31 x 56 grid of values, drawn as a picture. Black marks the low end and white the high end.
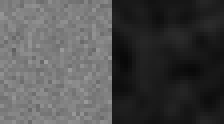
The table splits into one row of 2 panels. Panel 1,1: middling, fine-grained, faint in contrast. Panel 1,2: very low, blotchy, faint in contrast.
